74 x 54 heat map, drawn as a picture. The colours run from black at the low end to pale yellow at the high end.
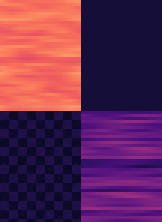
It is made of 2 by 2 panels. Panel 1,1: high, streaked across, faint in contrast. Panel 1,2: very low, flat. Panel 2,1: very low, checkered, faint in contrast. Panel 2,2: low, streaked across.
